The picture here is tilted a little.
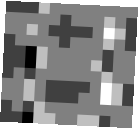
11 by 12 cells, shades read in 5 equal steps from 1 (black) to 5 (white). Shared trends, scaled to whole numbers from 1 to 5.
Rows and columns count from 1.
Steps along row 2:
same same same same down up same same up down down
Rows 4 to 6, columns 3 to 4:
3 3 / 1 4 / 1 4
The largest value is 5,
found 3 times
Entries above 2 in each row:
9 10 7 9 8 8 10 7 8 10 8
